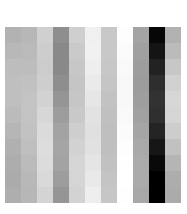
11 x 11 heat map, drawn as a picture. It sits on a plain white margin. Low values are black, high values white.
On average the colour sits 70% of the way up the scale. The grain runs up and down. The left part is calmer, up to a seam about 80% of the way across.
